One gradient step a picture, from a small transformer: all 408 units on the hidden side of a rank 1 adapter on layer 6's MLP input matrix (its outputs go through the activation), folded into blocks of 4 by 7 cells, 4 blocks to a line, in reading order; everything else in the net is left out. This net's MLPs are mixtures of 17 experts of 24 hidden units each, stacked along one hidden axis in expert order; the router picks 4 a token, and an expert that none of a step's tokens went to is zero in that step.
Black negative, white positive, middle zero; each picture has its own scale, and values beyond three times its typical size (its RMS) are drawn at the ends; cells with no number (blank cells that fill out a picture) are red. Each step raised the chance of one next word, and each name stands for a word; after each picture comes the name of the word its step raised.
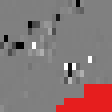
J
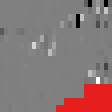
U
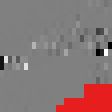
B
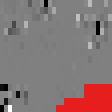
B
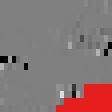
J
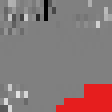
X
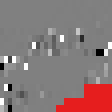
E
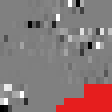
X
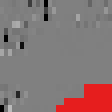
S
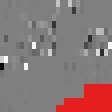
E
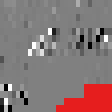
J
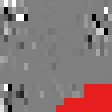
E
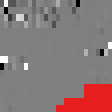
E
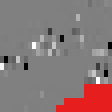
U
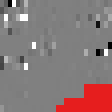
B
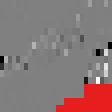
B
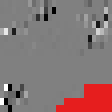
E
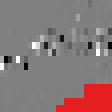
U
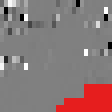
X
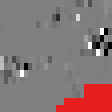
S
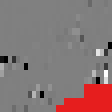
J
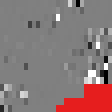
X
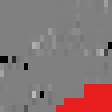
J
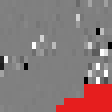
B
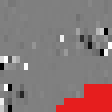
E
